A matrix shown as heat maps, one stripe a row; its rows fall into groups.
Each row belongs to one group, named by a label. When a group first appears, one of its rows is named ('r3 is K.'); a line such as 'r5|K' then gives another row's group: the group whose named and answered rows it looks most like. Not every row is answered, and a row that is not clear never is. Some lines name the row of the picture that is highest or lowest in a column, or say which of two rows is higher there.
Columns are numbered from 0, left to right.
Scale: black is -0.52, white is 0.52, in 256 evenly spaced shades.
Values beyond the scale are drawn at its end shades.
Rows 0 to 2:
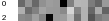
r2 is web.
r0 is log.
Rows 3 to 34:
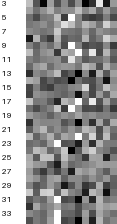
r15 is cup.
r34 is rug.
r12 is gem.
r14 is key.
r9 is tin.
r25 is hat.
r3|key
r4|web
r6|gem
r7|rug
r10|web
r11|tin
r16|rug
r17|web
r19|web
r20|rug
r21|gem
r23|rug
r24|log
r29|key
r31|rug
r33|rug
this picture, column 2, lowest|3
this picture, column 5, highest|6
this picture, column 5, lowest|29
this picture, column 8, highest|15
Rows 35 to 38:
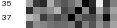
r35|key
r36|rug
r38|rug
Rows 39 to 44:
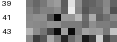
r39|tin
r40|tin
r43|log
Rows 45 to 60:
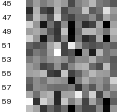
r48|key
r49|log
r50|key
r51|tin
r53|log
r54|cup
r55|log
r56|log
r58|web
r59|hat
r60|key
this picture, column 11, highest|46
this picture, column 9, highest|58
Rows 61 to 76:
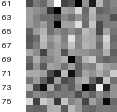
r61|rug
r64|web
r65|gem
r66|gem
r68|cup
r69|log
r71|log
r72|cup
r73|key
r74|rug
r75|hat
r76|tin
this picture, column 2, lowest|73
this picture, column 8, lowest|73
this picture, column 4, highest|61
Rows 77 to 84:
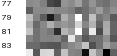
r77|web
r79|web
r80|web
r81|web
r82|tin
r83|cup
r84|hat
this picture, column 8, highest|83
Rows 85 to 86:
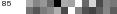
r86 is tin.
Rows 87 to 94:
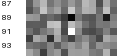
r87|gem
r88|gem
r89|key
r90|tin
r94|cup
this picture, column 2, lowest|94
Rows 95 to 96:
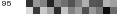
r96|hat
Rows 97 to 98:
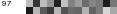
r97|hat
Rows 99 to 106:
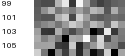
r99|tin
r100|gem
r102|gem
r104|web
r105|log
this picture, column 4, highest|99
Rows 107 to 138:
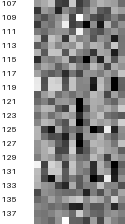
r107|log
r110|rug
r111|tin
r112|hat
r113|gem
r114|hat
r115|rug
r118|hat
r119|hat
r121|log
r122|log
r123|log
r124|log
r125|key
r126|log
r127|log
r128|log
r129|gem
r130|hat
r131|hat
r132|key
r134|rug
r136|key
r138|rug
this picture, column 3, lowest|108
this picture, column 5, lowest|136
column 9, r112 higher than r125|Yes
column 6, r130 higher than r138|Yes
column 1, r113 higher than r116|No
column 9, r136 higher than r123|No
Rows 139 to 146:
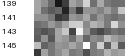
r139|web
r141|web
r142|gem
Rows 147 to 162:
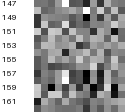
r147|rug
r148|web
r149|rug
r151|hat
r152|gem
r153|log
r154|web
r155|gem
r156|cup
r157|rug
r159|key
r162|rug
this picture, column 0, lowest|161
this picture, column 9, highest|148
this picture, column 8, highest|156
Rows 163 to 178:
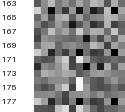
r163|gem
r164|key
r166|key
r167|gem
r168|rug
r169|gem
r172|rug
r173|log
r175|tin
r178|tin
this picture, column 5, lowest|166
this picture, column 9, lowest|172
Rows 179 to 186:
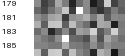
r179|key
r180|tin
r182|hat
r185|rug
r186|hat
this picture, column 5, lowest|179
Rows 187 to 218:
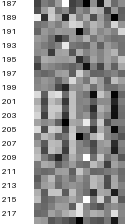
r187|rug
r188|gem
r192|web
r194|cup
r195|log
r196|rug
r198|gem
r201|hat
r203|hat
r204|web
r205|hat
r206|log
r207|hat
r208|hat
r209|web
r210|gem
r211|tin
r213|gem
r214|hat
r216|tin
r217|gem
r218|key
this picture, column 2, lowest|194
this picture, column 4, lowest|204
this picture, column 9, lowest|187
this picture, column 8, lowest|200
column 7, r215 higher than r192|Yes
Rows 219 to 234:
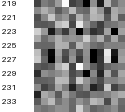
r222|tin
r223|key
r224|web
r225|tin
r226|key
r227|key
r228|tin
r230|tin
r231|key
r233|gem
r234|tin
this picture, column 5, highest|220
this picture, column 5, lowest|231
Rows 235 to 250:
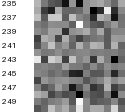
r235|log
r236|key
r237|hat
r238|tin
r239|web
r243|hat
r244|rug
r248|key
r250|gem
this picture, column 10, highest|236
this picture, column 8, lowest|236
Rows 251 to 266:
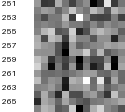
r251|key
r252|gem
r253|tin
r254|rug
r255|log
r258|web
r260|key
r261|cup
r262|web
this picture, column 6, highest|253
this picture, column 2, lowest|260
